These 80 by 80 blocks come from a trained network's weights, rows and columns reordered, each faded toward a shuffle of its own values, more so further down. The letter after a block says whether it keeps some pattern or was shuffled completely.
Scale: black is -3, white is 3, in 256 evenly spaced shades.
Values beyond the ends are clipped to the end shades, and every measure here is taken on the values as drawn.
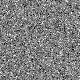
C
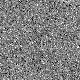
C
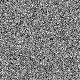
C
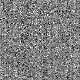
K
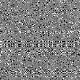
K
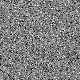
C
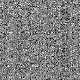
K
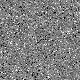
C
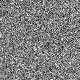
C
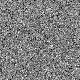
C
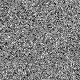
C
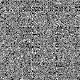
K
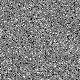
C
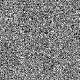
K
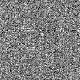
K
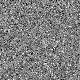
C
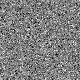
C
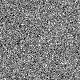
C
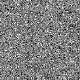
K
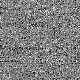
K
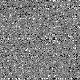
K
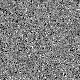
C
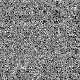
K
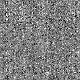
K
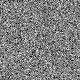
C
